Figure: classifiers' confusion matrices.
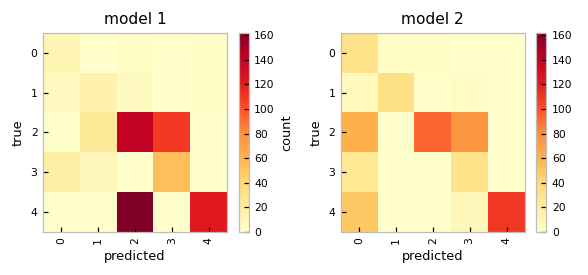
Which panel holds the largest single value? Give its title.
model 1
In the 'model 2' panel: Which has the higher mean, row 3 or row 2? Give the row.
2
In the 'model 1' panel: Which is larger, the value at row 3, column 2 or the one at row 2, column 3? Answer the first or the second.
the second
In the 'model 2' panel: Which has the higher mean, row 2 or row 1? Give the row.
2
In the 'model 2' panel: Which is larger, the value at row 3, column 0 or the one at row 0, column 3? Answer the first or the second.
the first
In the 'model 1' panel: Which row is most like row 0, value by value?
1
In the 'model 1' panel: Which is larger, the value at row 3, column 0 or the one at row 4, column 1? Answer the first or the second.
the first
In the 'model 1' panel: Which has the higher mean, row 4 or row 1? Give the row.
4
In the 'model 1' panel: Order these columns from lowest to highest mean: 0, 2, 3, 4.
0, 4, 3, 2
